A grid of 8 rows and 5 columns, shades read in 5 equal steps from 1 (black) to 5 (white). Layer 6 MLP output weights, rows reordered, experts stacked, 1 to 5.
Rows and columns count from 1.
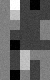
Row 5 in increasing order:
1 2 2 2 3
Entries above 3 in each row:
1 1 0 0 0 1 1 0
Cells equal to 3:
16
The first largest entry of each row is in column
2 2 1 1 1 3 3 1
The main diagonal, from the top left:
3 4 2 2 2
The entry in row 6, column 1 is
3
